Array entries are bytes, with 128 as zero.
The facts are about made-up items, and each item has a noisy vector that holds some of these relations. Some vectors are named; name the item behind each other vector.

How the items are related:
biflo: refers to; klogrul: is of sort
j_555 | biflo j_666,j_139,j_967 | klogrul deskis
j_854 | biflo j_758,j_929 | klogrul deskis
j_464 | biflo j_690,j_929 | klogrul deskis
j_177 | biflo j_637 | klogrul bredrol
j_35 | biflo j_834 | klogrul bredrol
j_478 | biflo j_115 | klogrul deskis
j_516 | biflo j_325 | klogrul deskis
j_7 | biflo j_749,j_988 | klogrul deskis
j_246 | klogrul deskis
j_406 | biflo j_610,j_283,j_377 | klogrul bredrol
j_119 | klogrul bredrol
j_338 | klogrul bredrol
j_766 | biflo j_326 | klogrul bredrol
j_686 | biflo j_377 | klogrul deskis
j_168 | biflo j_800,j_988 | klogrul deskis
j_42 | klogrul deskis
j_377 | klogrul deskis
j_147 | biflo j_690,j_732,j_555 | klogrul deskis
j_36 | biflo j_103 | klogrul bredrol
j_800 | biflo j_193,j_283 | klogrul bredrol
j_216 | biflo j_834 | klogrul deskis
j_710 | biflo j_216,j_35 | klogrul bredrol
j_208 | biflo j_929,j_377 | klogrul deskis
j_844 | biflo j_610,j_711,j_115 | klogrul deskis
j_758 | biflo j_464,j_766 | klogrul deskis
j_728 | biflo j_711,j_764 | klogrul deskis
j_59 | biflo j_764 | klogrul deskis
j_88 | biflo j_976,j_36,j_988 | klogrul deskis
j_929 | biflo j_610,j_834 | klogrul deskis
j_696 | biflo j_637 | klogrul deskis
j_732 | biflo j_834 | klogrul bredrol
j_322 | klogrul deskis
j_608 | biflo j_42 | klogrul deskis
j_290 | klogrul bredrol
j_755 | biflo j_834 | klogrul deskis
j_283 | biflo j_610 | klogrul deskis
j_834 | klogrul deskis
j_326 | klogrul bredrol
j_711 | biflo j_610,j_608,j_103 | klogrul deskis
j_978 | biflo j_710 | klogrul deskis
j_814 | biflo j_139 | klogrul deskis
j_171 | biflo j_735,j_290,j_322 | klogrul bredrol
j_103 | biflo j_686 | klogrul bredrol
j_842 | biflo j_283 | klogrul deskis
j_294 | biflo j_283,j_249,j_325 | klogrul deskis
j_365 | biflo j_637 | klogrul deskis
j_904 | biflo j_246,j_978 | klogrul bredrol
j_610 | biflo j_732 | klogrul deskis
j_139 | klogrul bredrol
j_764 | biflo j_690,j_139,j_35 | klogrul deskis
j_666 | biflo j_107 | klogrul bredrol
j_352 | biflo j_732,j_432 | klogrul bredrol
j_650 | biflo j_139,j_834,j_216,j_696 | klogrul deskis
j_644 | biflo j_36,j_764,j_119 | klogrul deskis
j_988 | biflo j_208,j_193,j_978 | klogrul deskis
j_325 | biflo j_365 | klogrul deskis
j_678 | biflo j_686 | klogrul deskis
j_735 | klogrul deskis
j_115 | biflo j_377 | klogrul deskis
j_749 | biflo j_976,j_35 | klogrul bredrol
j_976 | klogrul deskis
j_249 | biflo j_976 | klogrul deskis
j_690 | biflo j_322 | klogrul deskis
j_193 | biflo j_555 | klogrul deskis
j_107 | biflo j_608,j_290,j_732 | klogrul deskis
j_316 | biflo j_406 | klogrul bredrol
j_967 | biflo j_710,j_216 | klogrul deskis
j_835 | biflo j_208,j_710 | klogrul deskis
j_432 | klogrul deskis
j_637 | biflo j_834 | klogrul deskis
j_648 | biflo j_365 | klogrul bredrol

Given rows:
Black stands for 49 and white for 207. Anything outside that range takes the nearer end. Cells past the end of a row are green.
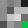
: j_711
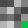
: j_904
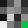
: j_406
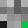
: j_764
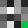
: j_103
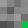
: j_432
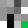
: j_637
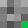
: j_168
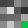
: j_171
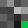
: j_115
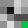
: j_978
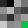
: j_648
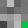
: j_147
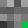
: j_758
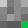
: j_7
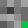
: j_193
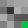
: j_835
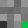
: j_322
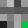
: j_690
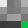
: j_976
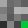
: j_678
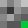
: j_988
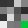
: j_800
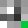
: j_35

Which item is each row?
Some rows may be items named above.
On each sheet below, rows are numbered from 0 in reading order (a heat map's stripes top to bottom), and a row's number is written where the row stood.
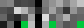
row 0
j_686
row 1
j_365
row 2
j_988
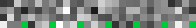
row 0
j_800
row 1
j_555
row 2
j_732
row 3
j_978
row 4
j_678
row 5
j_516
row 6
j_666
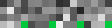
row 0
j_352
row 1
j_478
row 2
j_800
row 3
j_107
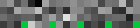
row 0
j_377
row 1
j_648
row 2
j_842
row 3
j_377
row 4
j_208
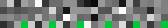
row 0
j_464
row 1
j_929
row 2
j_283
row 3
j_177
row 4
j_36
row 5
j_842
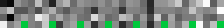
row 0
j_177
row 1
j_610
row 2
j_814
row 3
j_842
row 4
j_294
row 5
j_325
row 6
j_650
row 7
j_216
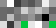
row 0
j_929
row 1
j_710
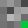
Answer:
j_844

